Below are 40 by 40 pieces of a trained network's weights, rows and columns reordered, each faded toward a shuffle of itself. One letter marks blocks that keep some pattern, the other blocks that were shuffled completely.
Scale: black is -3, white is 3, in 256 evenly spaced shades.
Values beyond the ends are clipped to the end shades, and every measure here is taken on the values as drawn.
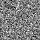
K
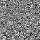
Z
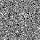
Z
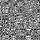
Z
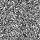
K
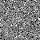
K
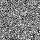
K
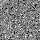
K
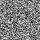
K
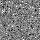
K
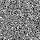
K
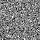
K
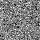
K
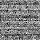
Z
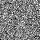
K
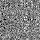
Z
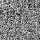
Z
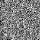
Z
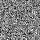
K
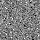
K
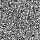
K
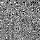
Z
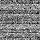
Z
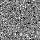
K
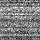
Z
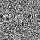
Z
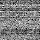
Z
